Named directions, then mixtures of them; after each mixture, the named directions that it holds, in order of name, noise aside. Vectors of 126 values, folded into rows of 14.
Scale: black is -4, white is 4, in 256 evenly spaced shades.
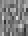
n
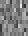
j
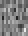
j, n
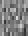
n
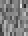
j, n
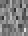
j, n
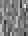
j, n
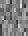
j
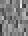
j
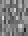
j, n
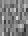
n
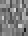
j, n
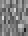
j, n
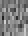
n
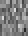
j, n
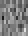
j, n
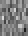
j, n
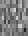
j, n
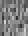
n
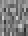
n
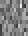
j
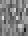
j, n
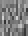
n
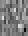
j, n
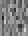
j, n
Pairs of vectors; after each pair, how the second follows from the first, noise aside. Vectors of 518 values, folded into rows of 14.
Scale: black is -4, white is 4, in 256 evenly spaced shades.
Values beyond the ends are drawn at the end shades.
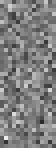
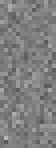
shrunk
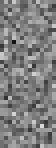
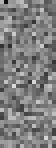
shuffled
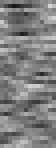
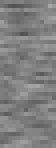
shrunk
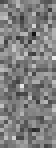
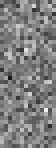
shuffled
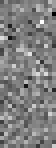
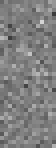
shrunk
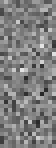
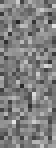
shuffled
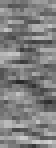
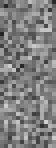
shuffled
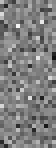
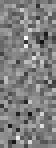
shuffled
